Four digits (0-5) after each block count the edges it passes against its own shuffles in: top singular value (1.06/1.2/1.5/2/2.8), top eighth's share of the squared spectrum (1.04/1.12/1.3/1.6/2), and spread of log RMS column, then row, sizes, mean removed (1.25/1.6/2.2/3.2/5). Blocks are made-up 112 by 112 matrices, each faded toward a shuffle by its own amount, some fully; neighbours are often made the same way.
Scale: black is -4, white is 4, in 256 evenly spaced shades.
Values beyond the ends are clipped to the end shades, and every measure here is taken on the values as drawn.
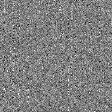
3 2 3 0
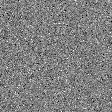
0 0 0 0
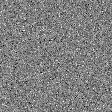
0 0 0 0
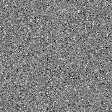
1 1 1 0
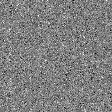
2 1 1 0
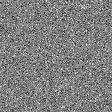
0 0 0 0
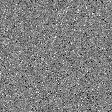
0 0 0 0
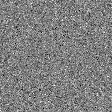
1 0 0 0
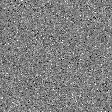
0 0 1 0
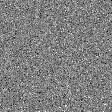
0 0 0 0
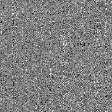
3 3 4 0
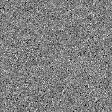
2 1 2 0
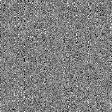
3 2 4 0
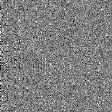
3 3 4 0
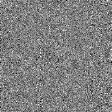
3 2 3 0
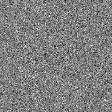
2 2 2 0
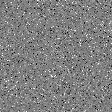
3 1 0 0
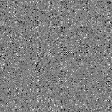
4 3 2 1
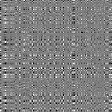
5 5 4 4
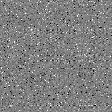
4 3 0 1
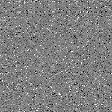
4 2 1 1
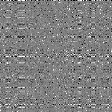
5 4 2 3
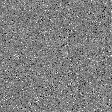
1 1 0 0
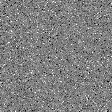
3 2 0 0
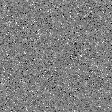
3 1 0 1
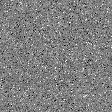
3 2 0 0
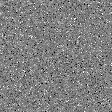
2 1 0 0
